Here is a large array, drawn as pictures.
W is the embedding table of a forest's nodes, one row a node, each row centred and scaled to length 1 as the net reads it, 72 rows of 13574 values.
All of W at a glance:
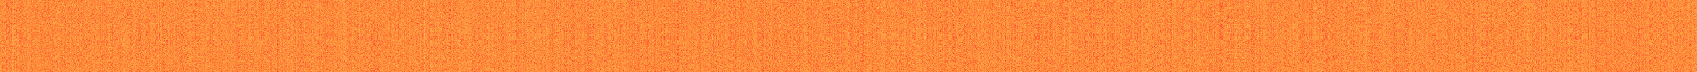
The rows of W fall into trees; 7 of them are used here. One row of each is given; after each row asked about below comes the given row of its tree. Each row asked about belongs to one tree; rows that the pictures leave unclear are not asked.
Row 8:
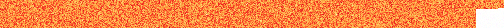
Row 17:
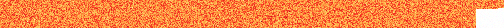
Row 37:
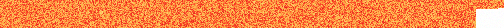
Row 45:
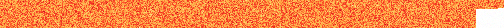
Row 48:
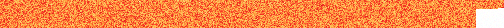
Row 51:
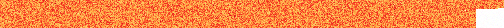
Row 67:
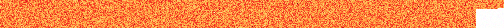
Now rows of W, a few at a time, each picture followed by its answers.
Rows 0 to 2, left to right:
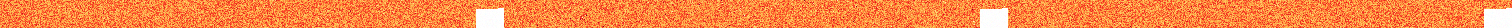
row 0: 17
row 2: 48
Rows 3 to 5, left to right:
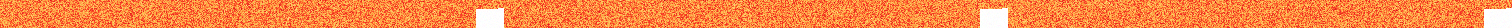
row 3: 37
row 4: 67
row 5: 37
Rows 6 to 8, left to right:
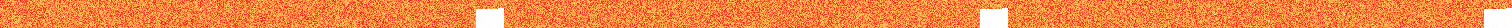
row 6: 37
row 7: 8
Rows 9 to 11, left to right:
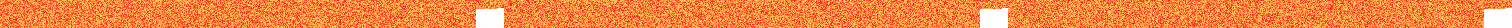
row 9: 48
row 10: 48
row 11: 37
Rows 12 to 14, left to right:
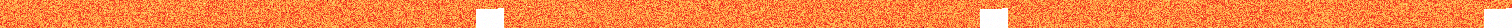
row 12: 45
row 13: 17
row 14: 48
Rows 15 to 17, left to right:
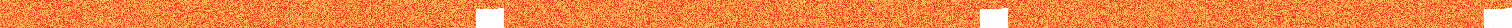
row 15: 67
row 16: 51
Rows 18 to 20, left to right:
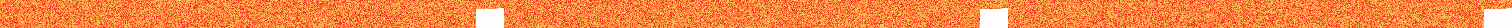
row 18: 48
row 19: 8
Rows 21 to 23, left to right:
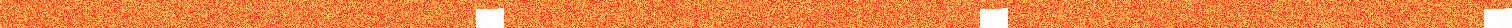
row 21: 67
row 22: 51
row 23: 48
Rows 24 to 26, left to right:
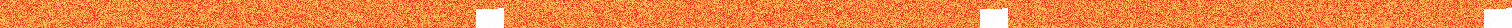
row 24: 37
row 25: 37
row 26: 8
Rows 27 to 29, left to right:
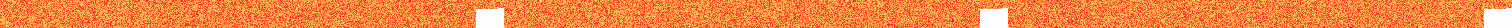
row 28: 45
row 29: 67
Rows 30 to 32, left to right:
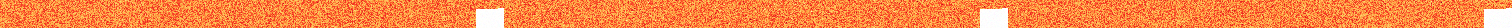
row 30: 51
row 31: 51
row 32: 8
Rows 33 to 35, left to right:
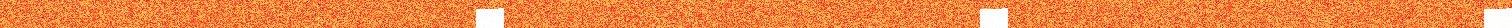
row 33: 37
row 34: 48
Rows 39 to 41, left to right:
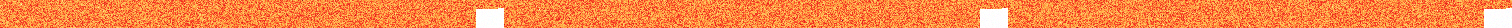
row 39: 37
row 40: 51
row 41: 51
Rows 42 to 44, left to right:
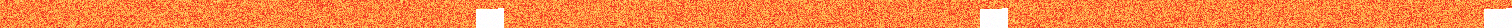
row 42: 48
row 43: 51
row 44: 51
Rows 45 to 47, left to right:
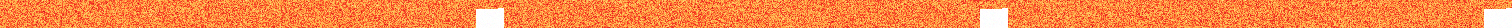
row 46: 48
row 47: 37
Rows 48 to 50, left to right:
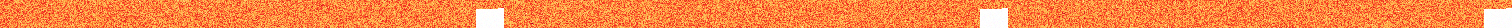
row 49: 37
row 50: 8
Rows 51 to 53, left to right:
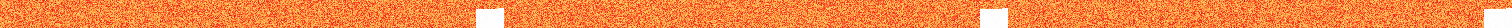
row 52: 48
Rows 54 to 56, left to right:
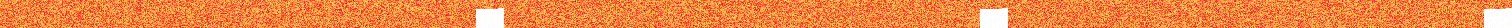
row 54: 45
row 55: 17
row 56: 48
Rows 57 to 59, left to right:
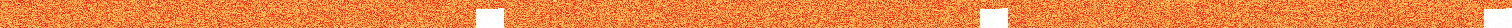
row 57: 51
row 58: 51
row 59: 48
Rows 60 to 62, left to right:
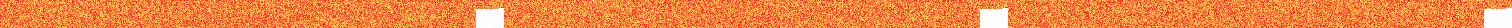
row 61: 37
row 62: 45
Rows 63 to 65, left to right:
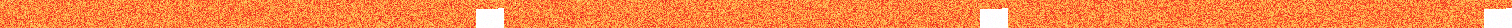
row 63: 8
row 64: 67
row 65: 51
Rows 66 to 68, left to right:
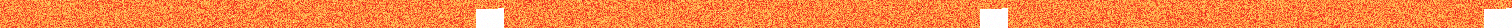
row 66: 17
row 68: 37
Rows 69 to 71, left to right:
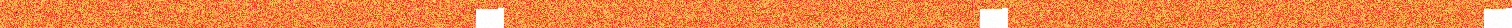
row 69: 45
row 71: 51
